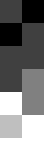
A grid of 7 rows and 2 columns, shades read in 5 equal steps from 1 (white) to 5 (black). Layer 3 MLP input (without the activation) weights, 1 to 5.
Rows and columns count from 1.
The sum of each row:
9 9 8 7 4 3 2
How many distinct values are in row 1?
2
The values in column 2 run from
1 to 5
